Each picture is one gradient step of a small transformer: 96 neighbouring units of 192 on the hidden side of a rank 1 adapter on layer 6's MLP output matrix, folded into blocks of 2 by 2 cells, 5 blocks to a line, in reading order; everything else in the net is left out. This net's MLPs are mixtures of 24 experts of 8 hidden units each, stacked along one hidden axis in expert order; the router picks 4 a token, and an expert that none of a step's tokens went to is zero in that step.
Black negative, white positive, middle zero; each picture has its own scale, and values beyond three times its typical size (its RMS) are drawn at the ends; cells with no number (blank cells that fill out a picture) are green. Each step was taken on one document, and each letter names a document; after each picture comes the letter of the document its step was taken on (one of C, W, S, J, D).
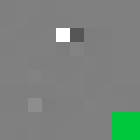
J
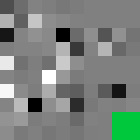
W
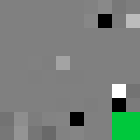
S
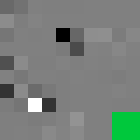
W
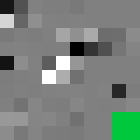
W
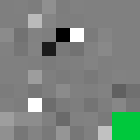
J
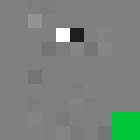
J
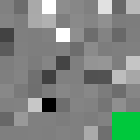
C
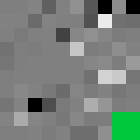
C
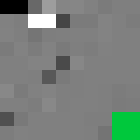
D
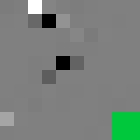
D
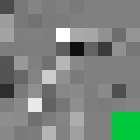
W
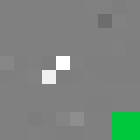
S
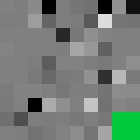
C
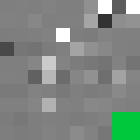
C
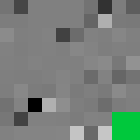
C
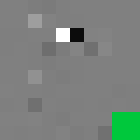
J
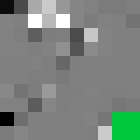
D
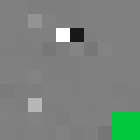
J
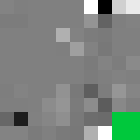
C
